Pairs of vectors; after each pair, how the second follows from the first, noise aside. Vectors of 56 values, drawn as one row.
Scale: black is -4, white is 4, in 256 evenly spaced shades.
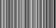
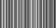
copied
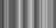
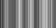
copied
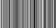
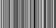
copied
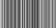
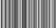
sign-scrambled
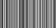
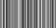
sign-scrambled
